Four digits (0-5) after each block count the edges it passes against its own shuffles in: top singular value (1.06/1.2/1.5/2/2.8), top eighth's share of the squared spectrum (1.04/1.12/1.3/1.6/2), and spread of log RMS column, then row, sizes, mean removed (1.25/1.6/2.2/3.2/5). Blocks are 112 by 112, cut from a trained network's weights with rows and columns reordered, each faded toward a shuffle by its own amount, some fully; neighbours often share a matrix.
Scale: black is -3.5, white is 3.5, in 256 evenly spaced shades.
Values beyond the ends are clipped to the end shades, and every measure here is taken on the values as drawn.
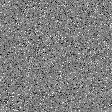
0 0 0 0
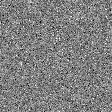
0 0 0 0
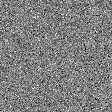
0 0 0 0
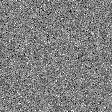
0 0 0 0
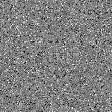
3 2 0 1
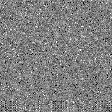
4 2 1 1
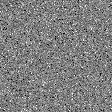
1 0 0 0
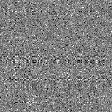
4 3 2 2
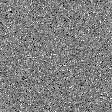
1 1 0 0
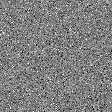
0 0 0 0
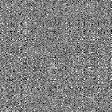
4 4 2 2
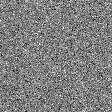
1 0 0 0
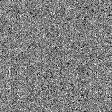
3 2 0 1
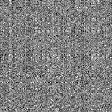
4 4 1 3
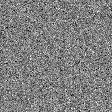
2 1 0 0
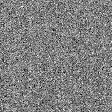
2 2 0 0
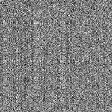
4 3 1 2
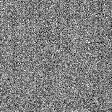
3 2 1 1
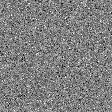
1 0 0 0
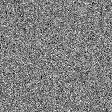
1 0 0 0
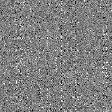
3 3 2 1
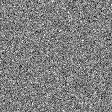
2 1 0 0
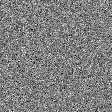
1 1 0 0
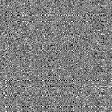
5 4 2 3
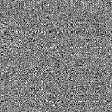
4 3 2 3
